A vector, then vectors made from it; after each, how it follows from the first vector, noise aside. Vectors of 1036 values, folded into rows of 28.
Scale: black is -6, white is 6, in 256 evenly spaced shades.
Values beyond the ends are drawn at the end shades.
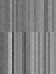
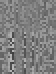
sign-scrambled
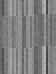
wrapped around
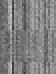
wrapped around
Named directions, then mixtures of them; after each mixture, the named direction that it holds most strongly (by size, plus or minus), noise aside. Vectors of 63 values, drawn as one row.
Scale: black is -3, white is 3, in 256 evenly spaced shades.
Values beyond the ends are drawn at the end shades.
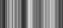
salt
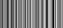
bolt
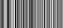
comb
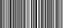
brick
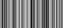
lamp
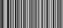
comb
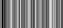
lamp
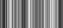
salt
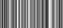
lamp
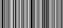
lamp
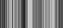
salt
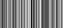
lamp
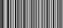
comb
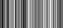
salt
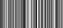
brick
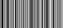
comb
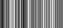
salt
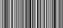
brick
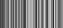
bolt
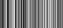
comb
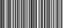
comb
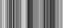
salt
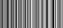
bolt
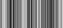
salt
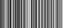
brick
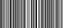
brick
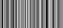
bolt
